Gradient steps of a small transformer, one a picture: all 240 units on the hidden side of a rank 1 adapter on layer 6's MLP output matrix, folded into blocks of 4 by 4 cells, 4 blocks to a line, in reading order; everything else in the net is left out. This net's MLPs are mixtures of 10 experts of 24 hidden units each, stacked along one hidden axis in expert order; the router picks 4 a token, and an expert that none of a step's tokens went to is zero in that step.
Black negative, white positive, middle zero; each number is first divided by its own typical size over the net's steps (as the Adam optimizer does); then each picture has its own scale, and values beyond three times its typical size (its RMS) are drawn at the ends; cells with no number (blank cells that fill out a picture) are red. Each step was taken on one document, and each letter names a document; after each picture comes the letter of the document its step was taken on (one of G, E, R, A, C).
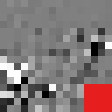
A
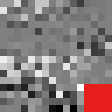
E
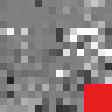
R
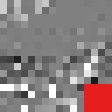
E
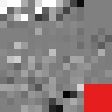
E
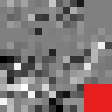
E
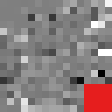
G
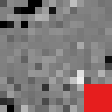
R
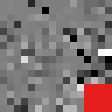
R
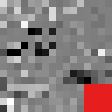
A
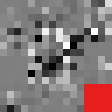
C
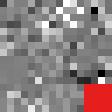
C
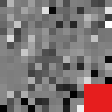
C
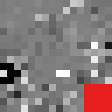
G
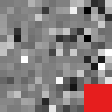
C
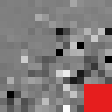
R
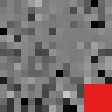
G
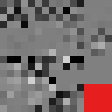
E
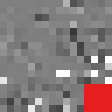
R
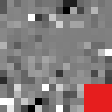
G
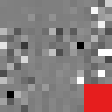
G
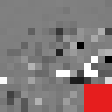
R
